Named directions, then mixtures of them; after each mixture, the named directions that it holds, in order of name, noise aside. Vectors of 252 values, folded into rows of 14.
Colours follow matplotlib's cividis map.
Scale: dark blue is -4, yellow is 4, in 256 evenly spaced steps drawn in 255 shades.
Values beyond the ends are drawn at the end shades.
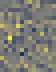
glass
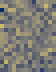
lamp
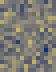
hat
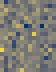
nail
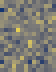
hat, lamp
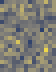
hat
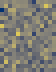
lamp, nail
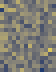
lamp, nail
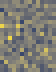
glass, lamp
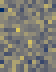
hat, lamp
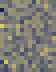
glass, lamp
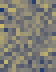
lamp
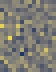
glass, lamp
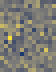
glass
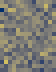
lamp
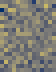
lamp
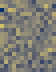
lamp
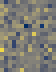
nail
